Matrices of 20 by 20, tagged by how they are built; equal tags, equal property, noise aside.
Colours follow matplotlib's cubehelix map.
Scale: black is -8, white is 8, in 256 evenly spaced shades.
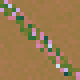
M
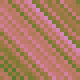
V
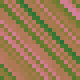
V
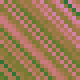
V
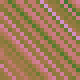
V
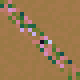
M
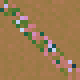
M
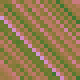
V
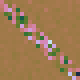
M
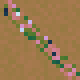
M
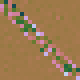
M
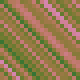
V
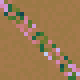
M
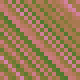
V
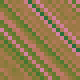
V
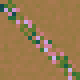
M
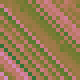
V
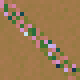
M
